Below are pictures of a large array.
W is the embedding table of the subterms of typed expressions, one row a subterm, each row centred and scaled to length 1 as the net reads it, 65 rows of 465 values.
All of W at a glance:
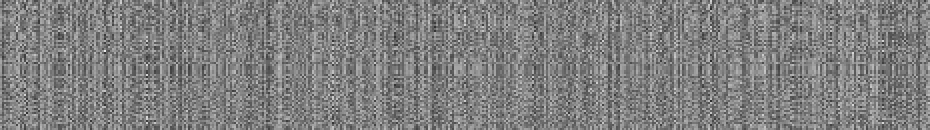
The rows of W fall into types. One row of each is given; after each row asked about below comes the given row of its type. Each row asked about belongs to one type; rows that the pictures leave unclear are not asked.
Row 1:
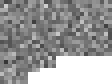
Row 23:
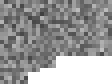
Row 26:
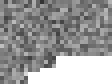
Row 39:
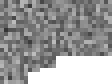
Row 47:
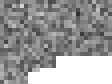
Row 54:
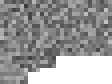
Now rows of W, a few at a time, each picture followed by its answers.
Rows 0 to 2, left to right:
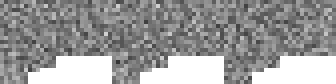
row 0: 39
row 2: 26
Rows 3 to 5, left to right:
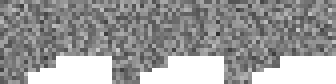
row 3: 1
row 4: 23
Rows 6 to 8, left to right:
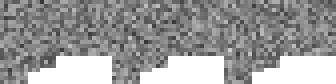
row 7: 26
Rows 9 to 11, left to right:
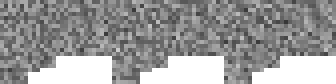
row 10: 39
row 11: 39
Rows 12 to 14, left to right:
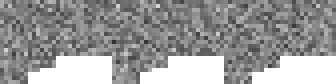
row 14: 26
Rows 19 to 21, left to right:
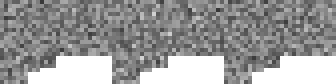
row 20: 1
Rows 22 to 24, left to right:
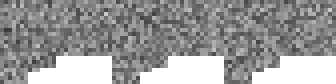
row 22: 1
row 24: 26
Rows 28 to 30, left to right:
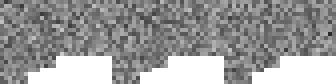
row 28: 1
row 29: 23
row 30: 23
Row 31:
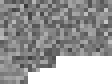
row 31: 54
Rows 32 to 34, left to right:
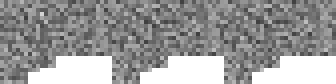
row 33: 23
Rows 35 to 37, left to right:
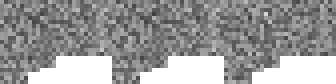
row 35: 23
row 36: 23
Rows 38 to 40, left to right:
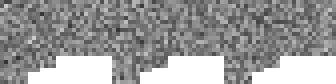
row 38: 1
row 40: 23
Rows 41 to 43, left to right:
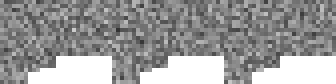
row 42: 39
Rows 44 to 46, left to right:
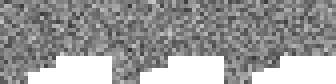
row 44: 1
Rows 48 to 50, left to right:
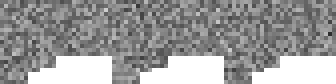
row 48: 26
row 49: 54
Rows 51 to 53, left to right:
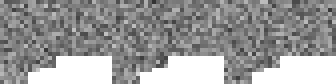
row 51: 47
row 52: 26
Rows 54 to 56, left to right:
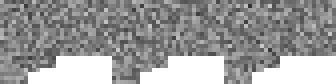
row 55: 39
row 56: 26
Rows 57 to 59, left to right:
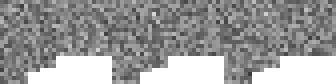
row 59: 39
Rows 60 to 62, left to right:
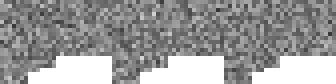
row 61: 1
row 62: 23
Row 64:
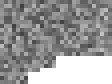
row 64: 26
